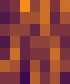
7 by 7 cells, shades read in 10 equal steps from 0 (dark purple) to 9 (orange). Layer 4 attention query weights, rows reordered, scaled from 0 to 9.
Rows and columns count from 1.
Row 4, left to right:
1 5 2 4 4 5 2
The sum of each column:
18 29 23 29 32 31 25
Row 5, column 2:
7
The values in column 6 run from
2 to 7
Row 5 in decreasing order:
7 7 3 3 3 2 2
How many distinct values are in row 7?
5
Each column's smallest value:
1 2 0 2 2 2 1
